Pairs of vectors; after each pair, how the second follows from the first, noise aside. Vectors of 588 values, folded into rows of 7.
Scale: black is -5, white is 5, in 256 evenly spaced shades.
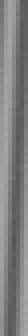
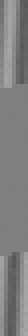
partly zeroed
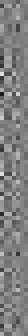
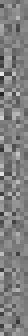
copied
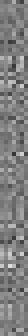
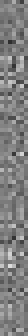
copied
